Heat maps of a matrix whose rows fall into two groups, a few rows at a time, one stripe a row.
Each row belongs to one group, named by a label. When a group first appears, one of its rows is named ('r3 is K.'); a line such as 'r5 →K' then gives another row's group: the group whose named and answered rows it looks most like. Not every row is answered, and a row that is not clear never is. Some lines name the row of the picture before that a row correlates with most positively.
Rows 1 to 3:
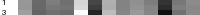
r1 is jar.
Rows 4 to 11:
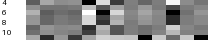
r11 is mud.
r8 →jar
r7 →jar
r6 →jar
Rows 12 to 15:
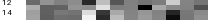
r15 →jar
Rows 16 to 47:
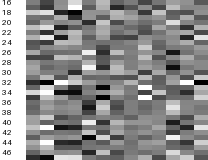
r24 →mud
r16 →mud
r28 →jar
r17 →mud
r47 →mud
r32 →mud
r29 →jar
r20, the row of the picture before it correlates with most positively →12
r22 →mud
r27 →mud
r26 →jar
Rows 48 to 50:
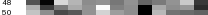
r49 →mud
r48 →mud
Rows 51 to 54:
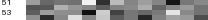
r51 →jar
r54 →mud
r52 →mud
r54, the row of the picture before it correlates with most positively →49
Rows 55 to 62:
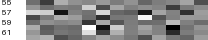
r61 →jar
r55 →mud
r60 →jar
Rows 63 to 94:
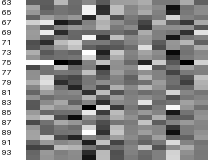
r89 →jar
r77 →jar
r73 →jar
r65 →jar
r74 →jar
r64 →jar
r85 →jar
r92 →mud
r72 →mud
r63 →mud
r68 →mud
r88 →jar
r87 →mud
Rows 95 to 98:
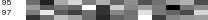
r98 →mud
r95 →mud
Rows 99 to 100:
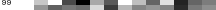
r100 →jar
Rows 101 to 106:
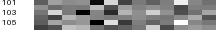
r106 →mud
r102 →jar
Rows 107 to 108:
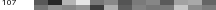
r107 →mud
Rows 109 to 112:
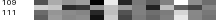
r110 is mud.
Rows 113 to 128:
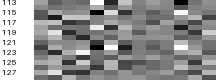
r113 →jar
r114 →jar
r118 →jar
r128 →mud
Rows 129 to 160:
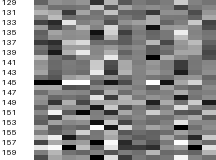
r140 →mud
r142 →jar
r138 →mud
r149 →mud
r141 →jar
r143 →jar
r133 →mud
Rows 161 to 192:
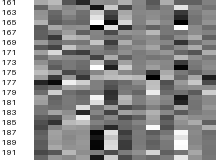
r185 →mud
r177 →mud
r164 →jar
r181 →jar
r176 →mud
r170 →mud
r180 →jar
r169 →jar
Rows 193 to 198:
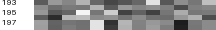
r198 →jar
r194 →jar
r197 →jar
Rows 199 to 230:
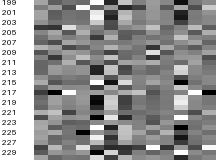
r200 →mud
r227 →jar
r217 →mud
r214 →jar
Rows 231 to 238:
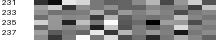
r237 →jar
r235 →mud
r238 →mud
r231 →mud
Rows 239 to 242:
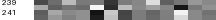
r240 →jar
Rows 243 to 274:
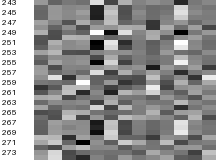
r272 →mud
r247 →mud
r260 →mud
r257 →jar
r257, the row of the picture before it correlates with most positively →240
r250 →mud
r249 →jar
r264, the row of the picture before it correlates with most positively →240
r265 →mud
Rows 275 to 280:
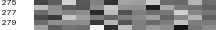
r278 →mud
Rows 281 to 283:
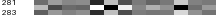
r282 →jar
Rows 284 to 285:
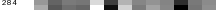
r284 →jar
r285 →jar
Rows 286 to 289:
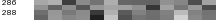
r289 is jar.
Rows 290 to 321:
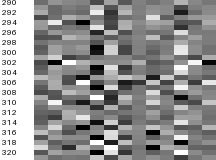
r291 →jar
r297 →mud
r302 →mud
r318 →jar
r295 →jar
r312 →mud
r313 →mud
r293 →mud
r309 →jar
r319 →mud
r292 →jar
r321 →jar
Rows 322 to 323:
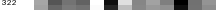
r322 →jar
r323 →jar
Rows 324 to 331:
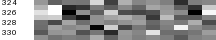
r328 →mud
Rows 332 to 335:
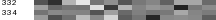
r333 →jar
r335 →mud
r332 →mud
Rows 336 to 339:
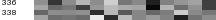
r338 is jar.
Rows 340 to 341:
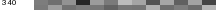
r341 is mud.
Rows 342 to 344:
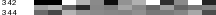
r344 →mud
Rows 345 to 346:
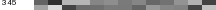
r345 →mud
